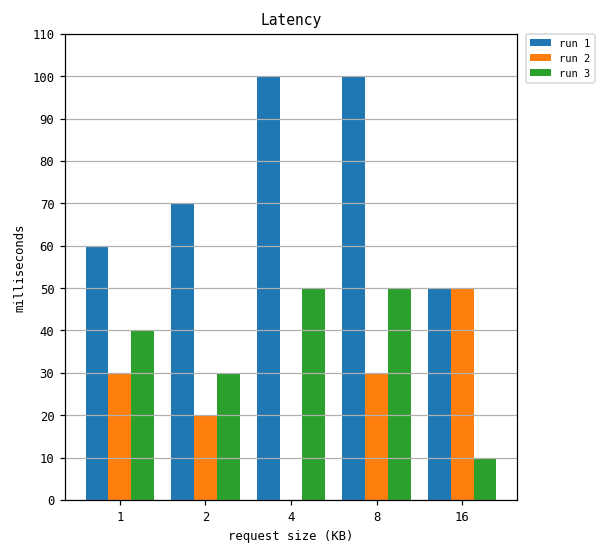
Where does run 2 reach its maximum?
16
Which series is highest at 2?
run 1
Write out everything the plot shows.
Title: Latency
x-axis: request size (KB), ticks 1 2 4 8 16
y-axis: milliseconds, ticks 0 10 20 30 40 50 60 70 80 90 100 110
Legend: run 1, run 2, run 3
Values:
run 1: 60 70 100 100 50
run 2: 30 20 0 30 50
run 3: 40 30 50 50 10
